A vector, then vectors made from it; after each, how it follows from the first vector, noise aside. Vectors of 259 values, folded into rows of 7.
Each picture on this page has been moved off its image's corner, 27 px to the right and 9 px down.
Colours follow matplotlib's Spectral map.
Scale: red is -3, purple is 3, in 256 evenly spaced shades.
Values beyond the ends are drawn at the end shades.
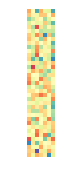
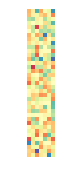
copied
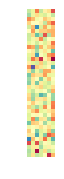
negated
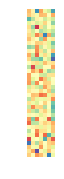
copied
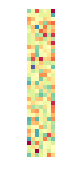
negated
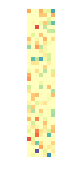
partly zeroed
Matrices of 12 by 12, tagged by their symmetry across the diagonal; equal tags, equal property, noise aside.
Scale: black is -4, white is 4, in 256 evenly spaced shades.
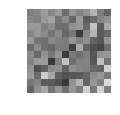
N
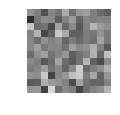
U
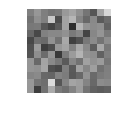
U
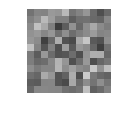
N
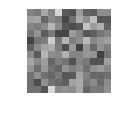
U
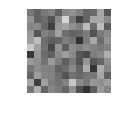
U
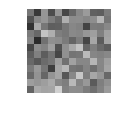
U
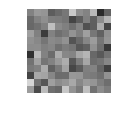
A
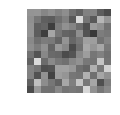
N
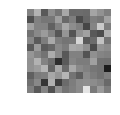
A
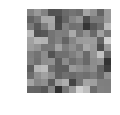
A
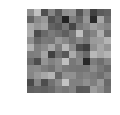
U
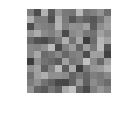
A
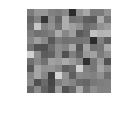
A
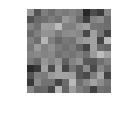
N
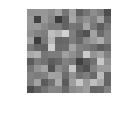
N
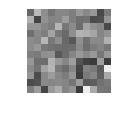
N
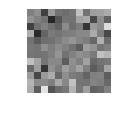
N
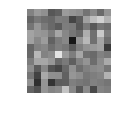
A
